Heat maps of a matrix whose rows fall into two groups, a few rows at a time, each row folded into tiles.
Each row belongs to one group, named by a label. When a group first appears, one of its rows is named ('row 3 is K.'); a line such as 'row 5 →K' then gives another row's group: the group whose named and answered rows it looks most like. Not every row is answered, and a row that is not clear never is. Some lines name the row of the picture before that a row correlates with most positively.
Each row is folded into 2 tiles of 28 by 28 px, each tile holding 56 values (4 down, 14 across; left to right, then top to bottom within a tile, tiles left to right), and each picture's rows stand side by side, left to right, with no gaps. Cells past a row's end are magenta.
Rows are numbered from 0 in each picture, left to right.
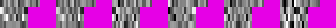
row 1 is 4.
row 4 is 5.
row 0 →4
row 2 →5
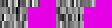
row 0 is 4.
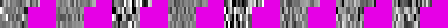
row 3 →5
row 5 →5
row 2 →5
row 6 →5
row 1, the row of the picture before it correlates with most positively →1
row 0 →4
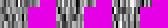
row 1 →5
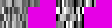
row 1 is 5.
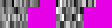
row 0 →4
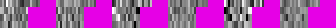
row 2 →4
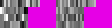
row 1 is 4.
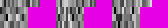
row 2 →5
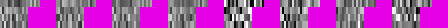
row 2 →5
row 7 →4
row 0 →5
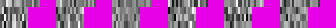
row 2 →5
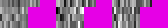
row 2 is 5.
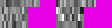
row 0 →5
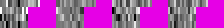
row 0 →5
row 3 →5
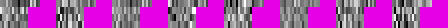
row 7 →5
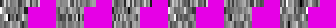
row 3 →4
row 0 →4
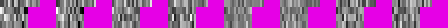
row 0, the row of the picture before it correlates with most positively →0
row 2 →4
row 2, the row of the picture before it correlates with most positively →3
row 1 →4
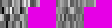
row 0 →5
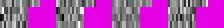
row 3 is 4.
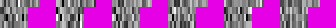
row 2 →5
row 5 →5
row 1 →5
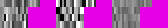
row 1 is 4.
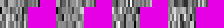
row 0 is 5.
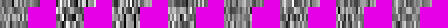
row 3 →5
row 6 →5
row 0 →4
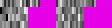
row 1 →4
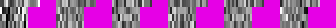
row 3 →5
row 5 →4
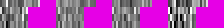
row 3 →5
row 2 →5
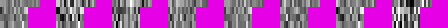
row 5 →4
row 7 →5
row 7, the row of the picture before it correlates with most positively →2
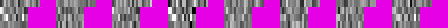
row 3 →4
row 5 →5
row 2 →4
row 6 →5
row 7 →4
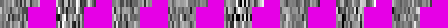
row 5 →5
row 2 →5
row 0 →4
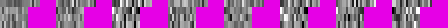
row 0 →5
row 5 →4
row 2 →4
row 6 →4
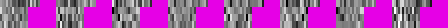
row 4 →5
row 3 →5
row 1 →5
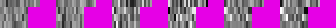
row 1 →5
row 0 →5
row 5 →4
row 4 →4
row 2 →5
